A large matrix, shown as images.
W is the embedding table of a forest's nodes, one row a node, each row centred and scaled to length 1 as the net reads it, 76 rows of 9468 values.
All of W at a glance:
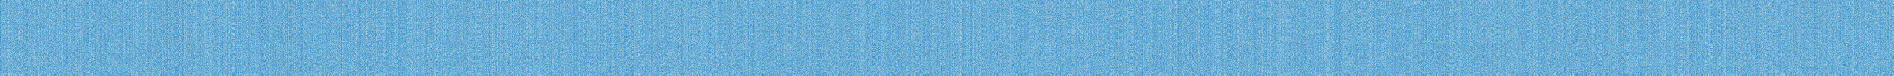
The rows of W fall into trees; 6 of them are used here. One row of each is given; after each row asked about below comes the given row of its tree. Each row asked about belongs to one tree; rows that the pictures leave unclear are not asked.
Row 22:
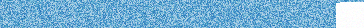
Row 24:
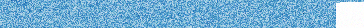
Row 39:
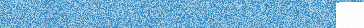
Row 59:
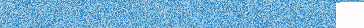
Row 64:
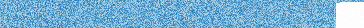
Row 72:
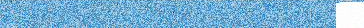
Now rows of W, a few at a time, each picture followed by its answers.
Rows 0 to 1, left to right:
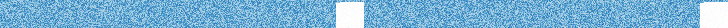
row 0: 39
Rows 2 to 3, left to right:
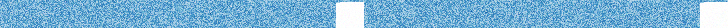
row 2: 59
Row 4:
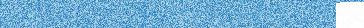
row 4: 22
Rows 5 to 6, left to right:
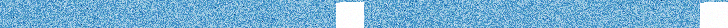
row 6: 64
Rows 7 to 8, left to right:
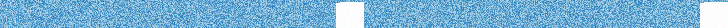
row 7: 59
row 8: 22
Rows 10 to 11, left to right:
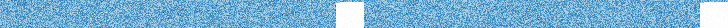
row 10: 24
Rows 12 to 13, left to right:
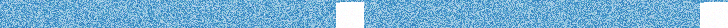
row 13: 59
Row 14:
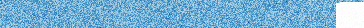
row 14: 72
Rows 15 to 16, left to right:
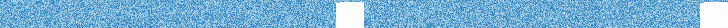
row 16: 22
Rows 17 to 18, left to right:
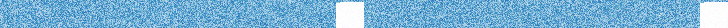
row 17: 59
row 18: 64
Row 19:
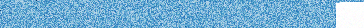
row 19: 39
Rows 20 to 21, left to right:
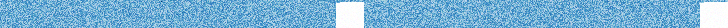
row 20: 59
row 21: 39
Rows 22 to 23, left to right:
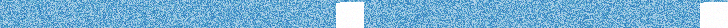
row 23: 59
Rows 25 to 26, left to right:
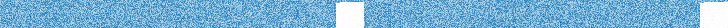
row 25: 39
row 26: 39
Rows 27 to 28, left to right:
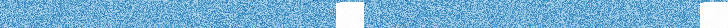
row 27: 59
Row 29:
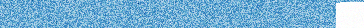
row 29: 22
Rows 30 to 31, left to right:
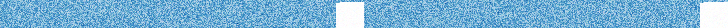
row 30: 39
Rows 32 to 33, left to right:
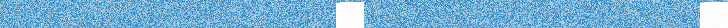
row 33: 59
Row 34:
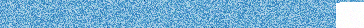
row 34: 59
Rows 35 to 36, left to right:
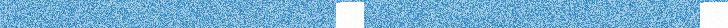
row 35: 64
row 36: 39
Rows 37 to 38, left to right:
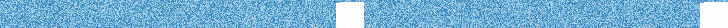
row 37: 39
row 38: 59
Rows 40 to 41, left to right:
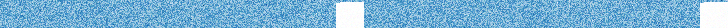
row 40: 24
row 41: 72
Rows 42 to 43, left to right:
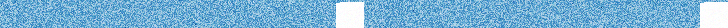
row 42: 59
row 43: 64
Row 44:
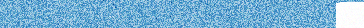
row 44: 22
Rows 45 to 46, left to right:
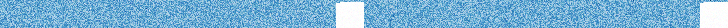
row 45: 22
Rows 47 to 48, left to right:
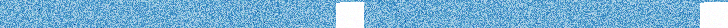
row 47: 22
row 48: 59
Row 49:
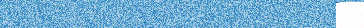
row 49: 22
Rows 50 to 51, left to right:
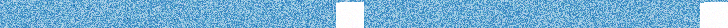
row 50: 39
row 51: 22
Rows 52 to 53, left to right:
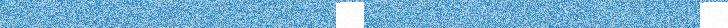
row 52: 24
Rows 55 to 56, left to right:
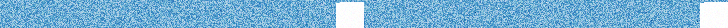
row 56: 22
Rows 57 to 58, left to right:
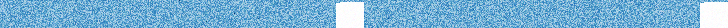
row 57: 22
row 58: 22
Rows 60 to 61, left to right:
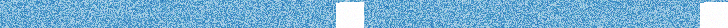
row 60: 39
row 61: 64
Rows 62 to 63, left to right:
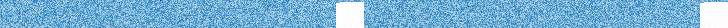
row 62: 72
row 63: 22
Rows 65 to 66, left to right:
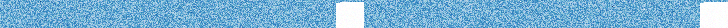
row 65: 64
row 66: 39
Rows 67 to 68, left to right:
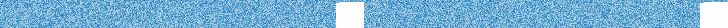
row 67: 59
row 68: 59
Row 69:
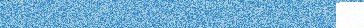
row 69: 39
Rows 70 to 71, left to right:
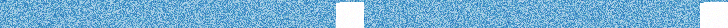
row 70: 59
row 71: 22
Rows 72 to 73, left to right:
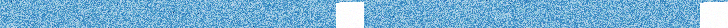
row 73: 39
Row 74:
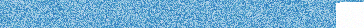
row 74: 39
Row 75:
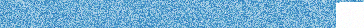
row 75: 39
